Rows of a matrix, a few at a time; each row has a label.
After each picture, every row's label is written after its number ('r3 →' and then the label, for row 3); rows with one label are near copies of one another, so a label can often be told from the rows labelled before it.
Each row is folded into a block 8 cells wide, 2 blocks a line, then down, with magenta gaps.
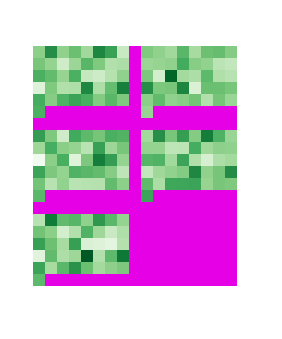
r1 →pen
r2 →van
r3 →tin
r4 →pen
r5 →pen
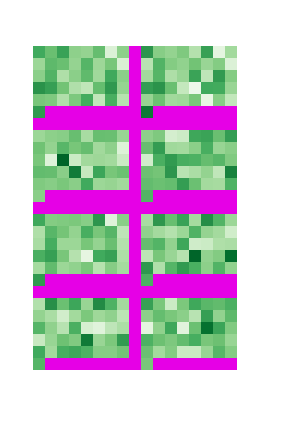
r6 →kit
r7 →kit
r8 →van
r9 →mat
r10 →kit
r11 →pen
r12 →pen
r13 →tin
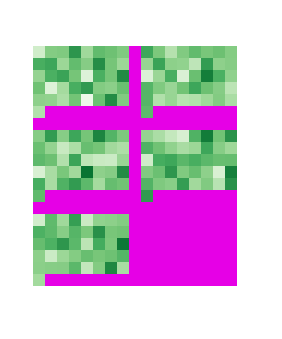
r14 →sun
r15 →tin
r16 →pen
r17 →mat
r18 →sun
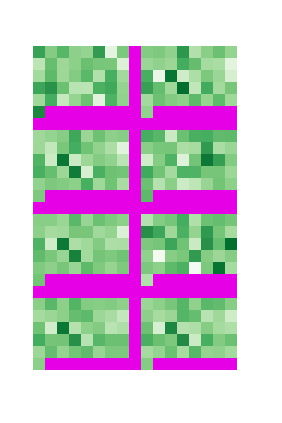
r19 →kit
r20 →van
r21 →van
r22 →tin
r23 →van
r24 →sun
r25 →van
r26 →van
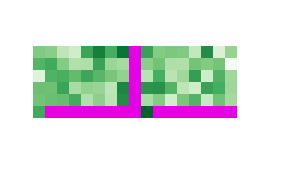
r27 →mat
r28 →kit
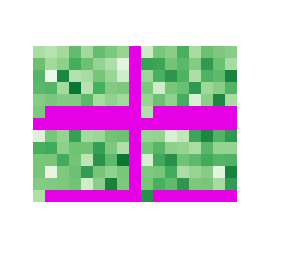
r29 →van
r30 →sun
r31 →sun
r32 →mat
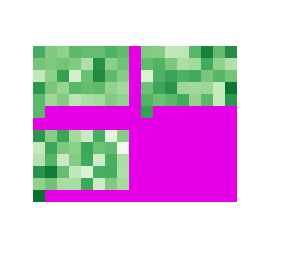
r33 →tin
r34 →mat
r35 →kit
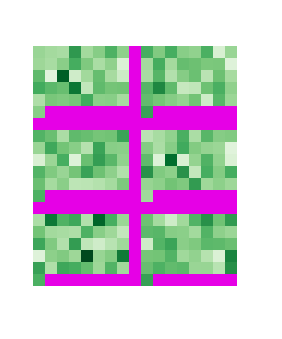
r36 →van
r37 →kit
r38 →tin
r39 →van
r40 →pen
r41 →mat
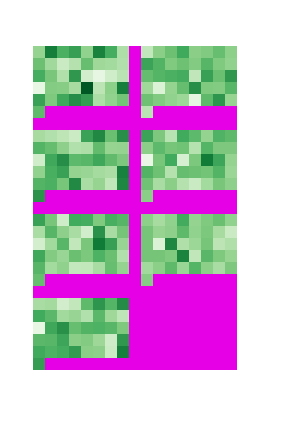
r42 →pen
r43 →sun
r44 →mat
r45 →tin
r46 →tin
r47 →van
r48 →mat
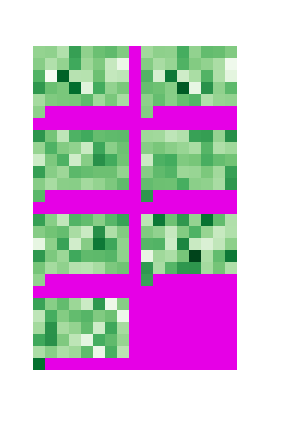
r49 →van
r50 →van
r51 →tin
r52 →mat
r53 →tin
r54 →pen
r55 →kit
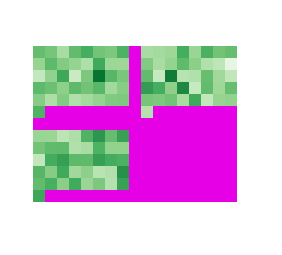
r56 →tin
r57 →van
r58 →mat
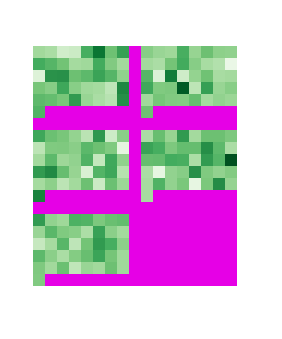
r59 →mat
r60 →van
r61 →kit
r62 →sun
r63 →tin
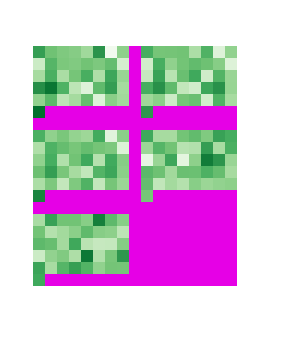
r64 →kit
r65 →kit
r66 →kit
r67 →tin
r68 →pen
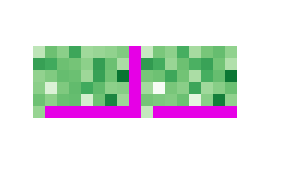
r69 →sun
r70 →sun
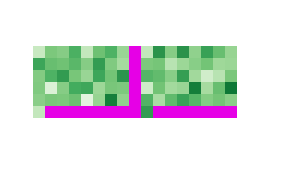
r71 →sun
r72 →pen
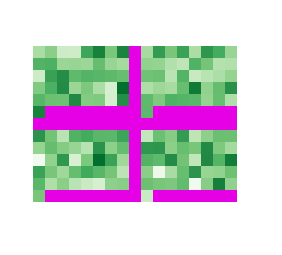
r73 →mat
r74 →pen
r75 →tin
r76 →sun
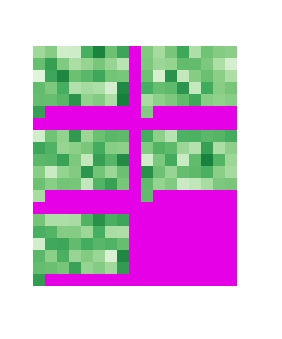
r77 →mat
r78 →van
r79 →sun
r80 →tin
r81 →mat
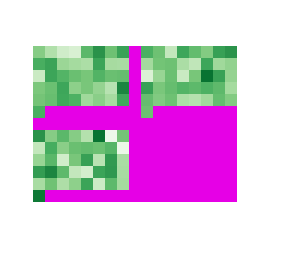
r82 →mat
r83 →tin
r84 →kit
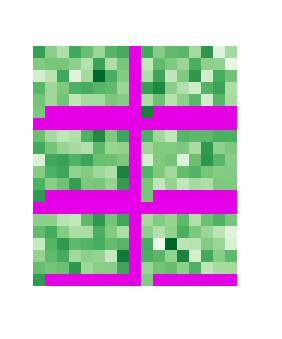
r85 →tin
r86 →kit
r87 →mat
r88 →tin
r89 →mat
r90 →van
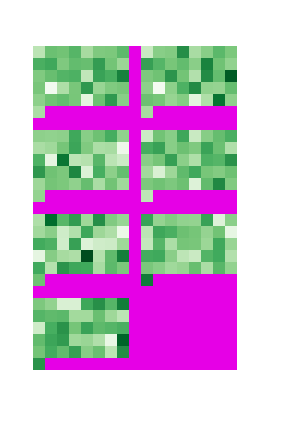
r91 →sun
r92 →sun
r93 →van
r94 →sun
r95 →pen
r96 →kit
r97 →mat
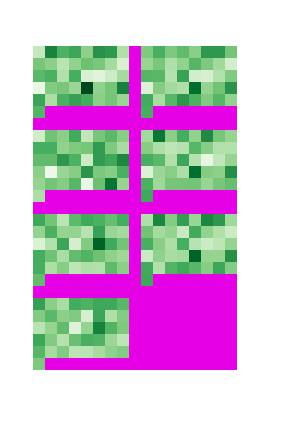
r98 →pen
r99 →pen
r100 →sun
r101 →pen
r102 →tin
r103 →pen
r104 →tin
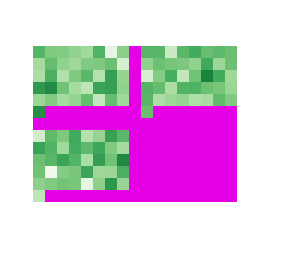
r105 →kit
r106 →tin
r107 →sun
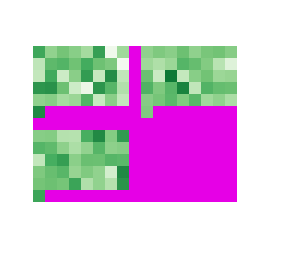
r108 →kit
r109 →van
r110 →mat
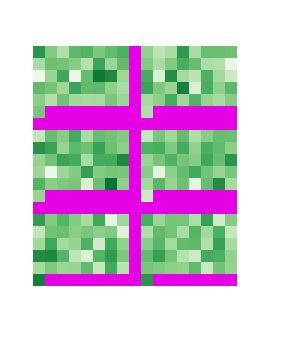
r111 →tin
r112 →van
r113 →sun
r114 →sun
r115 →kit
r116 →kit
